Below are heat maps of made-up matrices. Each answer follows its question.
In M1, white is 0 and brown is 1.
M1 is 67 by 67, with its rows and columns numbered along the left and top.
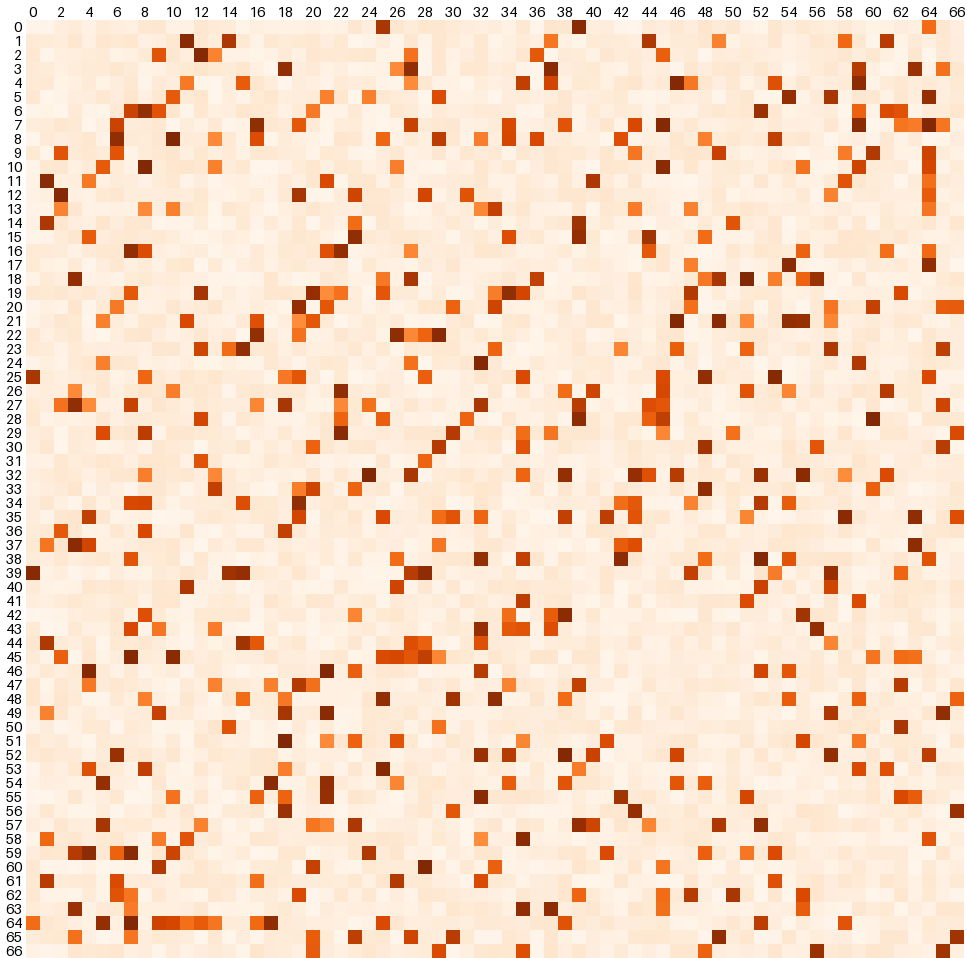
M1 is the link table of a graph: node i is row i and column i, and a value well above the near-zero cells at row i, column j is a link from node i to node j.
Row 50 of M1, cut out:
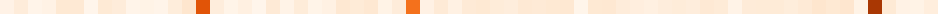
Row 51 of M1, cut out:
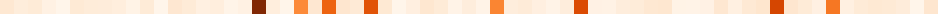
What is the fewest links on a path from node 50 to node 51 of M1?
3
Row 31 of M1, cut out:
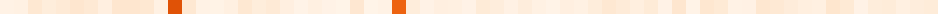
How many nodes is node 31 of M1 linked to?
2
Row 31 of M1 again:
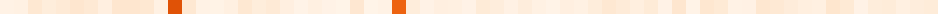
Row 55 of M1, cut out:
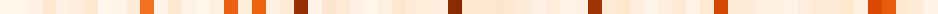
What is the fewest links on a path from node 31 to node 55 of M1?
4
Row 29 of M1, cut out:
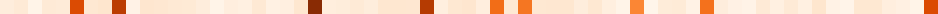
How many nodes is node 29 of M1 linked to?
9
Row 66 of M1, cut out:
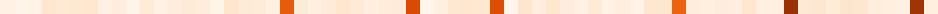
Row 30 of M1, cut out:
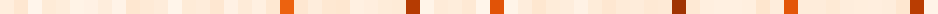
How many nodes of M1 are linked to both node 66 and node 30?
6
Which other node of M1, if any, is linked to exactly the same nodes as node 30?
node 66
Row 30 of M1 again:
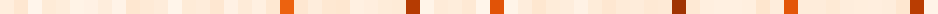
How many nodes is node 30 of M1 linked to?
6
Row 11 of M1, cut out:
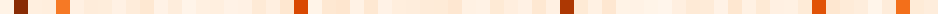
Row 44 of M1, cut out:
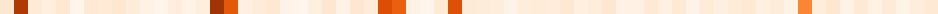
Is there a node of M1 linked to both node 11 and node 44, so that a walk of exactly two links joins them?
yes
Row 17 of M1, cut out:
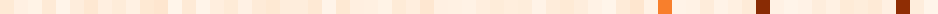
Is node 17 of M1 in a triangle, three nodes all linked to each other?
no
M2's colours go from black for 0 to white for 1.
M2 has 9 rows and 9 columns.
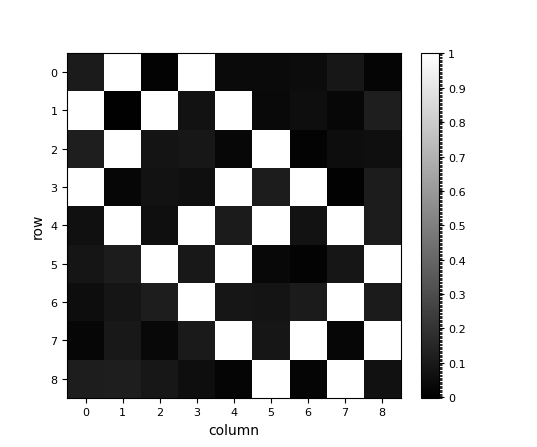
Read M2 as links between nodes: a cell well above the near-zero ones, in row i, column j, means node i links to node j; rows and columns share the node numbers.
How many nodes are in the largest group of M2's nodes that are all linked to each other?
2
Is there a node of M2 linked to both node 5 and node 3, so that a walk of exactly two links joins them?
yes
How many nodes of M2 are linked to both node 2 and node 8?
1
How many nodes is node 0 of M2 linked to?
2
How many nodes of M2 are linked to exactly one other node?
0
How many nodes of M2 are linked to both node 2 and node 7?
0
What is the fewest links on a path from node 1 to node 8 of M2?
3
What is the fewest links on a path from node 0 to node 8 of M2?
4
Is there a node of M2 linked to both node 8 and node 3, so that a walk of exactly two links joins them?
no
